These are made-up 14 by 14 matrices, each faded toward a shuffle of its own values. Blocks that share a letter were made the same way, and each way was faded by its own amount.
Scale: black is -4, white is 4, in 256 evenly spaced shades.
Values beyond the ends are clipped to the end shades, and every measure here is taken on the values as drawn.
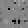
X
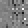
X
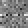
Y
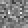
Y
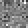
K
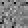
Y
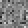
Y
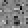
X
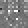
X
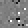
X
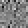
Y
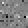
X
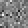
Y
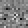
K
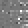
X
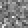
K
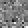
Y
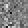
K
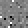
X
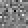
K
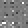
X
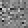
Y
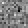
K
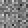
Y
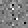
X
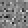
K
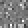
Y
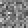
K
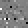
X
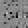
X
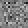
Y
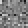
Y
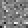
Y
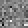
Y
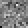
K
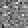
K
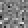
Y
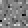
X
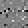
X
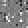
X
